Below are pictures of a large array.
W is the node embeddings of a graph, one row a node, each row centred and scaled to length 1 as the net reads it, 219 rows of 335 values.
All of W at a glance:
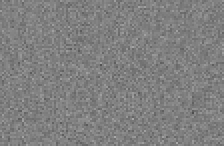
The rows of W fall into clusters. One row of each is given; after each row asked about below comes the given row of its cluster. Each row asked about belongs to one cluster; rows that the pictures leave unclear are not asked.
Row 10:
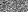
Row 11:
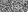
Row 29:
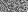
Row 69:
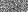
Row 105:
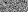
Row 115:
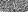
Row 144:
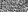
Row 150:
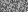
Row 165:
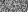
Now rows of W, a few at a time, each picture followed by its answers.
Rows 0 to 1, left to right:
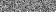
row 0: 115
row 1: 69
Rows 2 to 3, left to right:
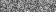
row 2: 150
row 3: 11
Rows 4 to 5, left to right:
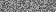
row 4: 10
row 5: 144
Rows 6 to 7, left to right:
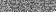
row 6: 144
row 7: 10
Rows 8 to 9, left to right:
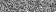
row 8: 29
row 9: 11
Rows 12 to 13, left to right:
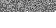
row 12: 150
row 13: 69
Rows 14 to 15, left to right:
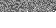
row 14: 29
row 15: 105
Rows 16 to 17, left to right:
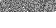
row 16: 105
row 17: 150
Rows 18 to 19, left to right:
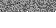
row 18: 11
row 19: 144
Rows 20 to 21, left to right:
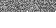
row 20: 69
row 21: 144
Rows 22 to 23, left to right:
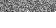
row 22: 29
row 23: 11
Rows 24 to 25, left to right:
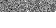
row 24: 29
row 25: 11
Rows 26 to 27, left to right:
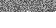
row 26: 69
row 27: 115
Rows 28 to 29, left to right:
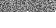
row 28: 10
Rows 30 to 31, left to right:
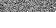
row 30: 105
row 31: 144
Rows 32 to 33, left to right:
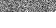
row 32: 29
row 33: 69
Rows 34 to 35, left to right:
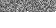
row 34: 150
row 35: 29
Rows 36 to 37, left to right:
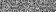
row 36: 144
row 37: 144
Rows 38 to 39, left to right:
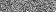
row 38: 11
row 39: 29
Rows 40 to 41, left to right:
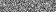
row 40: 105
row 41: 150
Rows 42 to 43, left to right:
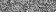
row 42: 11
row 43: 144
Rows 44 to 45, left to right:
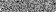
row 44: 165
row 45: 150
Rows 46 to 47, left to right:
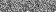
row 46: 11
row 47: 11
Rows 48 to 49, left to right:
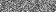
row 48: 10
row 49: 11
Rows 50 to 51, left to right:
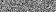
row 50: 144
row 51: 10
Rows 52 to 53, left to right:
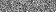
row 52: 11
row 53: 165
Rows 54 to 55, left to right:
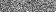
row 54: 11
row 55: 29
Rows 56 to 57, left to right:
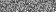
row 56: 150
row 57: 150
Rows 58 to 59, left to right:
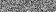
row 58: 144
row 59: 115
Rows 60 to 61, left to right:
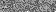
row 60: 115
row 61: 11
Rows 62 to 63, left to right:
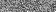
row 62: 144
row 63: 11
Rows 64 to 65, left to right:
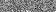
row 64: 69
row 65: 115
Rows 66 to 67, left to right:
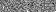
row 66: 29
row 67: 10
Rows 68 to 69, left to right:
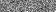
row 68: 150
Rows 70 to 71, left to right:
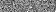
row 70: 115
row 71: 165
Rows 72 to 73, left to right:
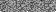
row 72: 10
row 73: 10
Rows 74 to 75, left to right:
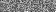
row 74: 150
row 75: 115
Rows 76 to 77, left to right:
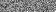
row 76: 150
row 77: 69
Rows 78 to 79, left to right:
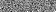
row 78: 115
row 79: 10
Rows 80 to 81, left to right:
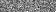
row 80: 150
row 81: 144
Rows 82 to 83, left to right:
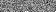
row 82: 10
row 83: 105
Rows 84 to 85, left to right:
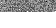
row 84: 144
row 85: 150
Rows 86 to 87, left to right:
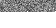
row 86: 105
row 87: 150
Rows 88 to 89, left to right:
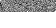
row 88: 105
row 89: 69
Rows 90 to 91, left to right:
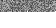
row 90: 144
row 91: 10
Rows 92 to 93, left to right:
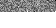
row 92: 29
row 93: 165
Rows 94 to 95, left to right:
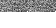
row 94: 144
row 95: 144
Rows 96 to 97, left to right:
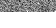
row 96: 29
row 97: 69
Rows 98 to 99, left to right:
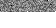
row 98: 29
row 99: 29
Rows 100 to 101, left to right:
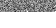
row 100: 69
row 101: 150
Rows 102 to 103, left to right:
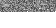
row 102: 105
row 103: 165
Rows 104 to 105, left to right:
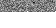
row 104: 29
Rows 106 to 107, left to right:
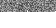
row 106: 144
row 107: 10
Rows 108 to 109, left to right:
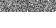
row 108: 165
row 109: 150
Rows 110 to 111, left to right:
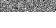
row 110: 150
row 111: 105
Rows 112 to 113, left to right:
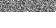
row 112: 10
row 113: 29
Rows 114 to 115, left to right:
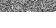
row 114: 11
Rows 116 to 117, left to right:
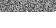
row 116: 11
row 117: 150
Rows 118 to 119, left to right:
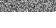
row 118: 29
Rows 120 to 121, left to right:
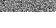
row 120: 165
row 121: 29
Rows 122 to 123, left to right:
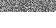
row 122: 144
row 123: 69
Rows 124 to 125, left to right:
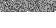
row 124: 29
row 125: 11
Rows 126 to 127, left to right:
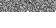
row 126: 69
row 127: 29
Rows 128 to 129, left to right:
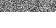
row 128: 10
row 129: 11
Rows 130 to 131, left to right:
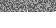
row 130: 29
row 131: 150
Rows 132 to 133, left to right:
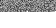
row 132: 69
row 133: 10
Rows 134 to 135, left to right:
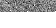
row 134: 105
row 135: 11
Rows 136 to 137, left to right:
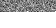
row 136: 150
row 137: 105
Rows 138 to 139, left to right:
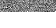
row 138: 115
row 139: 144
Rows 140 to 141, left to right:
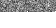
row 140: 150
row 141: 150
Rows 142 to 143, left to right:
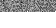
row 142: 165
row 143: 144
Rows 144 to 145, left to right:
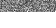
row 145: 165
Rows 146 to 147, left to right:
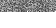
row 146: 144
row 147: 69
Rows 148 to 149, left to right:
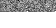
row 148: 150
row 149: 150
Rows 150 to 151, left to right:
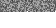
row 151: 165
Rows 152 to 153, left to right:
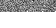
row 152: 69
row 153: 144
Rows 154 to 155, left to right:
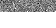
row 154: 115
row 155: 69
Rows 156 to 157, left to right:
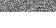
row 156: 69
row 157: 144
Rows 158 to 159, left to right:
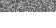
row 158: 150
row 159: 69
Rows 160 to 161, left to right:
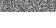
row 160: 115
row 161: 165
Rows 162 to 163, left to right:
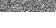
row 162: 11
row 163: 29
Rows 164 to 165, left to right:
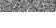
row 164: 29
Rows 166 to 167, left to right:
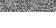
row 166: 165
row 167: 144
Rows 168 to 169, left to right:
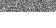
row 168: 144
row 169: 69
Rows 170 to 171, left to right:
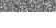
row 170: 69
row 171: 150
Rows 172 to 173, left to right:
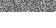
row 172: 69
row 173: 115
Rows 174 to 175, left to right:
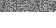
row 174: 10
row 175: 11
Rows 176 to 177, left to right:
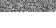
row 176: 150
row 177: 69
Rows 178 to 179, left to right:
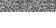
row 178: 165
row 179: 165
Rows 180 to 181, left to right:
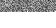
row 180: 165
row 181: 69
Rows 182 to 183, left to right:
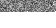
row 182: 150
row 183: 10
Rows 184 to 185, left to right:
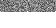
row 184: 29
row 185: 105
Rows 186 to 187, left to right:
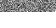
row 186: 29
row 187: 29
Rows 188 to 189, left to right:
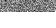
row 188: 144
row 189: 29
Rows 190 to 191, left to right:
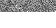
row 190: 11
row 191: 69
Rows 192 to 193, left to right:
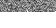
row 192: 29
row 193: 29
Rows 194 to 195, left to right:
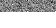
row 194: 165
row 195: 105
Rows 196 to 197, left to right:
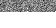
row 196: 10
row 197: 105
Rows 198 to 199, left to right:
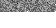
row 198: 150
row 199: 11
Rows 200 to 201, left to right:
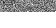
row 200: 115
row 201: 105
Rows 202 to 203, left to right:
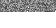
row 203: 144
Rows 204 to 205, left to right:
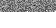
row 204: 115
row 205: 69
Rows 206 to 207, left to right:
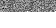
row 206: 115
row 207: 10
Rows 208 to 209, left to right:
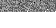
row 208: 144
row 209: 165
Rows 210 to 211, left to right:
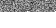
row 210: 115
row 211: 10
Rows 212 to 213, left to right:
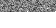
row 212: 29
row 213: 11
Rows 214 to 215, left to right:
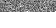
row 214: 150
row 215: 11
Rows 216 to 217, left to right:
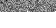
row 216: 29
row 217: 11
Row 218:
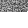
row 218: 144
